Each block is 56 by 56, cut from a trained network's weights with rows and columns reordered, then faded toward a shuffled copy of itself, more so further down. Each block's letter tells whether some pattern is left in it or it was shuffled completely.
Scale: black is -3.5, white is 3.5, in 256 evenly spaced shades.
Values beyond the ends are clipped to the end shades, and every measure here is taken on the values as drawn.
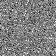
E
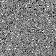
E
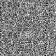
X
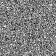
E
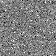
E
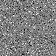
E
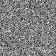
E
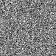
E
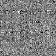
X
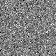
E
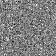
E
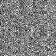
X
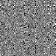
X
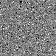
E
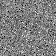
E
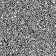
E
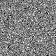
E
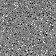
E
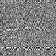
X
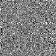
X
